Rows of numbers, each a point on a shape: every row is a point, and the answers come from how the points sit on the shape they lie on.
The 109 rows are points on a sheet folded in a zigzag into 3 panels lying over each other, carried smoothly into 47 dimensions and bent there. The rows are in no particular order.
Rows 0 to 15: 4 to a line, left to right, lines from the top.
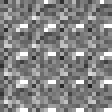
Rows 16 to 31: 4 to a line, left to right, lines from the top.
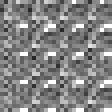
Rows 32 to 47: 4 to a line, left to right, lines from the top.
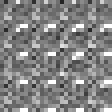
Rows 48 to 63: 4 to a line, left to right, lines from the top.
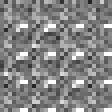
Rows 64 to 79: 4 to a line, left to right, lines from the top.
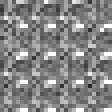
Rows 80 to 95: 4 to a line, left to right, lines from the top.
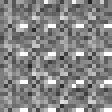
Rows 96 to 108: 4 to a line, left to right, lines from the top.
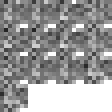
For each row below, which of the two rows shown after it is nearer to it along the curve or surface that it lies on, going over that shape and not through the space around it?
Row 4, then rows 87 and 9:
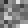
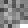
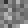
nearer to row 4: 87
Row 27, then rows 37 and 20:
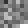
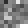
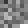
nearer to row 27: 20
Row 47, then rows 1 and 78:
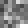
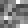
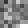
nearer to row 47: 1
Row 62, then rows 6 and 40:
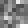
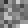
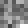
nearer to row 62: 40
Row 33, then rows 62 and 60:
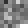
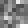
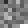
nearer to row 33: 60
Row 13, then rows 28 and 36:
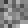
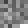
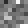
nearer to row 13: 28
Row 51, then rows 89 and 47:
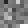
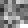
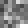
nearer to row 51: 47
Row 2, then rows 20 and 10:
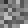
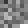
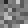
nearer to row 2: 20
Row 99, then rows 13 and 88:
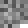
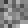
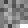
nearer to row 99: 13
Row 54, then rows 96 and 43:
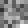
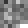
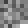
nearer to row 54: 43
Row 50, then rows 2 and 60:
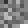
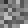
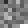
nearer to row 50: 2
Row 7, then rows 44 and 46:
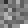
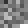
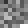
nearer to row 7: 46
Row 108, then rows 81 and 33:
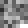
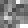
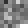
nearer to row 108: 33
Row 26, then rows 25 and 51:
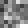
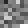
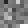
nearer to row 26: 25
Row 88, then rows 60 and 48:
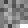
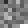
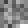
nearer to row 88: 48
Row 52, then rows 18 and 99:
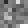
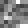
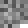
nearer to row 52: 18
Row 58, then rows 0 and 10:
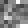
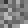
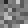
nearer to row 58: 10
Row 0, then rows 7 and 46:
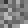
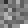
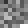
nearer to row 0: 46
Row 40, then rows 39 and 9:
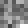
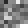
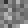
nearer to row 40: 9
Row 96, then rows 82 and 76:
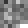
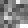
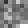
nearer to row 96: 76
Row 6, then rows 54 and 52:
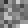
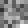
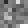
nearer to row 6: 54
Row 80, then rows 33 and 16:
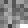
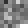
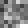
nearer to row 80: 33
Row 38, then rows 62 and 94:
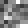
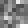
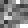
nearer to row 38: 94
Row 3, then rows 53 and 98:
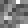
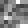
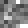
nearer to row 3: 53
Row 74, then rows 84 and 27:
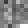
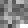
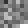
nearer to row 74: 84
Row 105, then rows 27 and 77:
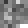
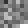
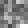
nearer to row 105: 77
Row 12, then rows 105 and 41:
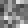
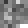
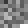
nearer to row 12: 105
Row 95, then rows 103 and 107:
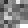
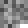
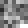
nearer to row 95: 107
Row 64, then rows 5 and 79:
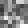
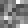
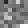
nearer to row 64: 5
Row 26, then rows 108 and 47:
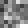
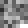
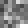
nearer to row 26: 108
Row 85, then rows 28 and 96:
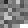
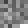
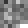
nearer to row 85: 28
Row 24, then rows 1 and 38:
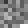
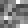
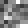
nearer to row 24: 38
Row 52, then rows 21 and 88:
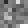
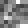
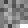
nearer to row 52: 21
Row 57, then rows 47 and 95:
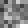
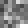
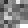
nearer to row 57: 95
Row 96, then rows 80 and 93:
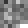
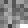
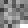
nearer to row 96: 93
